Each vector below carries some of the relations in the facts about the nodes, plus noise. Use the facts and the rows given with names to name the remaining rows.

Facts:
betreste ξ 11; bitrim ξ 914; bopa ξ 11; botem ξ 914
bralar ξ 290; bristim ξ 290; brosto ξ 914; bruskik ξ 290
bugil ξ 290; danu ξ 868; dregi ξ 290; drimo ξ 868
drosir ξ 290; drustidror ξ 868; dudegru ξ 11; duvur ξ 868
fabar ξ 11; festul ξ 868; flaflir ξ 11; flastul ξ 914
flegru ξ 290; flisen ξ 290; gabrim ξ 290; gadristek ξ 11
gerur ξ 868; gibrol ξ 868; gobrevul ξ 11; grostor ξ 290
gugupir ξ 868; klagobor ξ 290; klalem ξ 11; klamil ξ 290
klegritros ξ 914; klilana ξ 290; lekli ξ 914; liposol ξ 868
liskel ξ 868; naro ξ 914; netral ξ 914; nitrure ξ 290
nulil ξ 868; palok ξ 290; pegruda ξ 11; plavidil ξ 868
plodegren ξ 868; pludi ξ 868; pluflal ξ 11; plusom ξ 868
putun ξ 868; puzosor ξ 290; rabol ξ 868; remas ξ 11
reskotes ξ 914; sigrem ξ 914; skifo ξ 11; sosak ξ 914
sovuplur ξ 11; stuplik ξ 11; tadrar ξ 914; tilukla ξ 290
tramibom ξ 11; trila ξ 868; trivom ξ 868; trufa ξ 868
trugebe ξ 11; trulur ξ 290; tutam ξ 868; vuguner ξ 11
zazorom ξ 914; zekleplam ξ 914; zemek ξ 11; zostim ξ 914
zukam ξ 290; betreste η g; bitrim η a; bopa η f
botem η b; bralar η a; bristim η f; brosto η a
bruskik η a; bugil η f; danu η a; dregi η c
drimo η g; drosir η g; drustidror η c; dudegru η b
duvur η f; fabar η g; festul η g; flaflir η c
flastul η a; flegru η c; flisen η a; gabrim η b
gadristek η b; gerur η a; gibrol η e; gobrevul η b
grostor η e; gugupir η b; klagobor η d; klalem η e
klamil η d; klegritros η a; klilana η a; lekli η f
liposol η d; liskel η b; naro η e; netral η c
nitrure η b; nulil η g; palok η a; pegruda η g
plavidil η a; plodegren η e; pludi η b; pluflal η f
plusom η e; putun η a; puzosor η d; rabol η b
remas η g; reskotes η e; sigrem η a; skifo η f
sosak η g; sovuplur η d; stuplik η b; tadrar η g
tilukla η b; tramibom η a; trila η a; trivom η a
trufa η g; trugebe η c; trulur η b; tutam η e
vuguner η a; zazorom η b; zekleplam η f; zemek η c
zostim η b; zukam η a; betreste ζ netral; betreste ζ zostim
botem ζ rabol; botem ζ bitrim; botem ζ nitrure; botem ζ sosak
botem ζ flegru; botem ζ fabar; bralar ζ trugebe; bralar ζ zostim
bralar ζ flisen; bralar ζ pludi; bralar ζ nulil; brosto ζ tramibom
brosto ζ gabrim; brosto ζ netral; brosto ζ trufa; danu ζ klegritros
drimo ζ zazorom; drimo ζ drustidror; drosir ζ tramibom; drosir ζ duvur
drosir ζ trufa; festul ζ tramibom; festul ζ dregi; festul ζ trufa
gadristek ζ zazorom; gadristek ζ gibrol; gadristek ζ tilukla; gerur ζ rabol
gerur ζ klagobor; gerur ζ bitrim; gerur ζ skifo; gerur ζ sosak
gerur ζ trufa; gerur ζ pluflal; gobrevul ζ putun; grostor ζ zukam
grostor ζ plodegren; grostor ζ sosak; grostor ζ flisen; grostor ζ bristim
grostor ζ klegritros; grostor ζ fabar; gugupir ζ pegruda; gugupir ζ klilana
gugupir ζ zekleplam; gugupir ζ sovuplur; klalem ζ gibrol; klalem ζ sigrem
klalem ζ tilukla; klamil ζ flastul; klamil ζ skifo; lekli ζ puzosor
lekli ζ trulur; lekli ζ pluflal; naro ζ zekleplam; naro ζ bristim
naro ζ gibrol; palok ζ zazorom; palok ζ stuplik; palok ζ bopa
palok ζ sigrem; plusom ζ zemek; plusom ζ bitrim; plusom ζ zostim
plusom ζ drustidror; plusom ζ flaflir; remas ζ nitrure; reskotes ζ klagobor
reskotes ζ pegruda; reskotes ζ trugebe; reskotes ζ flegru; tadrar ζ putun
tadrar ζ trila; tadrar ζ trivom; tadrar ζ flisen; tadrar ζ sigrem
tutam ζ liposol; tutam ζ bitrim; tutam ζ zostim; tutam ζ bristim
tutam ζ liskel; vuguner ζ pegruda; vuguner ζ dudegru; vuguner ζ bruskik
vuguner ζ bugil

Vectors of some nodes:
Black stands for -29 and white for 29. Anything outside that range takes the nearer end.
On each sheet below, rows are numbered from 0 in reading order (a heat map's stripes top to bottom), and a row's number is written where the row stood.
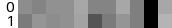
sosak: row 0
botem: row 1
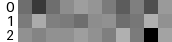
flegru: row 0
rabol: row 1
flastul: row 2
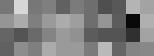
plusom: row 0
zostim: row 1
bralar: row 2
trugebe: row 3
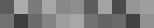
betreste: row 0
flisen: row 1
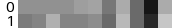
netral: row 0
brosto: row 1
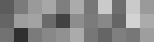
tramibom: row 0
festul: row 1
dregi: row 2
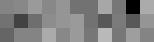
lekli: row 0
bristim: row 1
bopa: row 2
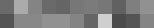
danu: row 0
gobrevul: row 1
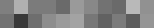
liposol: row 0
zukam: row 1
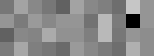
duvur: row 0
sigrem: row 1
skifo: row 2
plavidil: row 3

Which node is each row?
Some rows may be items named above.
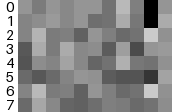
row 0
sigrem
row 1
lekli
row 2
drustidror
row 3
betreste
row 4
remas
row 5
bralar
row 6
drustidror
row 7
gugupir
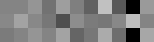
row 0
tadrar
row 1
gibrol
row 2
reskotes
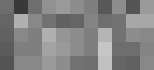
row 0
nitrure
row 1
gerur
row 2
fabar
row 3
pegruda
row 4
vuguner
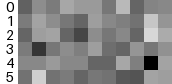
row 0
trugebe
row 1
duvur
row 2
festul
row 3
tilukla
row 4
naro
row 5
tutam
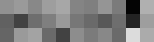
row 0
bitrim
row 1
grostor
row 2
festul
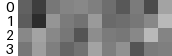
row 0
klamil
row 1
drosir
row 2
gibrol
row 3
putun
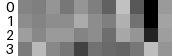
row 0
tadrar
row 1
klegritros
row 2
zazorom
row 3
drimo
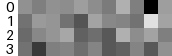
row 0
zekleplam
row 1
trufa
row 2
gadristek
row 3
palok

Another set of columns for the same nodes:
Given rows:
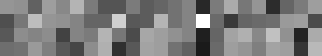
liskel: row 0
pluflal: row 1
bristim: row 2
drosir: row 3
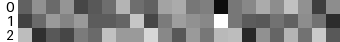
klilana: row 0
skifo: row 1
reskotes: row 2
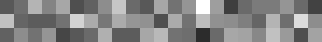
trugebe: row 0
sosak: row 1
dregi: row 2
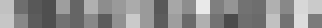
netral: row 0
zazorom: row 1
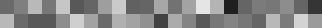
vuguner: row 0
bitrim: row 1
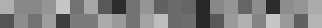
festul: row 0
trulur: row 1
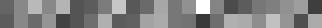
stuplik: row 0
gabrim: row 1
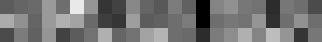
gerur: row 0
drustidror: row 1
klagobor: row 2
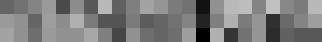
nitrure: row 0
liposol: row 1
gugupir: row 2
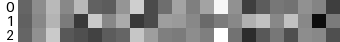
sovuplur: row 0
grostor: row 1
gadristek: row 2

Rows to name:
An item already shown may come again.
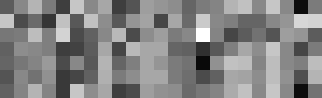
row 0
grostor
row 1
brosto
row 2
tramibom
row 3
palok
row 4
nitrure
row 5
tilukla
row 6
grostor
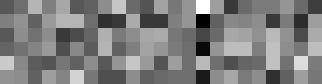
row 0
trugebe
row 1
plusom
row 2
tilukla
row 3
nitrure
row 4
zazorom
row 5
rabol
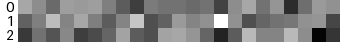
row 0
duvur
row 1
fabar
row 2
klamil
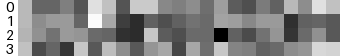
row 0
lekli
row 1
danu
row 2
drimo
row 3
brosto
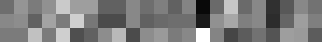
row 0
putun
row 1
rabol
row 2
tramibom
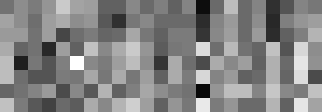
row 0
putun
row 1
trufa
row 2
gibrol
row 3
tadrar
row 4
botem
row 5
flastul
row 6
nitrure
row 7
sigrem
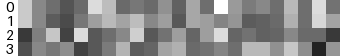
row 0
klegritros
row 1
zekleplam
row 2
gobrevul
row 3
flisen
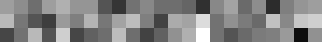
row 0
trufa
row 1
zostim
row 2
betreste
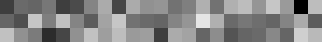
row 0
bralar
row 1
remas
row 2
naro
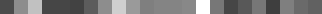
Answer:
klalem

